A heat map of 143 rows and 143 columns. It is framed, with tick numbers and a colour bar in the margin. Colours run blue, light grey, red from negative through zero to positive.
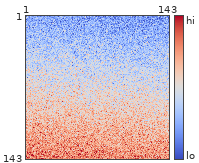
Stripes: none. Odd rows or columns: none. Grain: fine. Slope: up to the bottom.
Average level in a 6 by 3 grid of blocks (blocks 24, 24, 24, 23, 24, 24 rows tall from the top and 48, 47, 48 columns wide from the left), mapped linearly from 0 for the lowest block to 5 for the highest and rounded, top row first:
0 0 0 | 1 1 1 | 2 2 2 | 3 3 3 | 4 4 4 | 5 5 5
